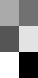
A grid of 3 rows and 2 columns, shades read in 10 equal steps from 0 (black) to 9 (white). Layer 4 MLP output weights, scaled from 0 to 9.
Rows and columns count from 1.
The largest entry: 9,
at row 3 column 1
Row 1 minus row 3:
-3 4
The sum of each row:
10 11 9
